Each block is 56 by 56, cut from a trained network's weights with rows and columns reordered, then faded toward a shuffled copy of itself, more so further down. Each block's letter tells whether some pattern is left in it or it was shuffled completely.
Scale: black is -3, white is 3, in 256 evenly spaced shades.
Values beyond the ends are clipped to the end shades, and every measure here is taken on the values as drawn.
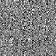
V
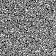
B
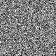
B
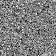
B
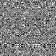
V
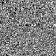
V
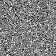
B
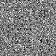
V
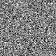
V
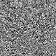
V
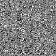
V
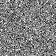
B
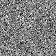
B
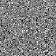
V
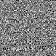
V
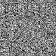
V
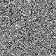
V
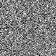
V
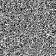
V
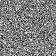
B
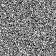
B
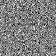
V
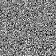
V
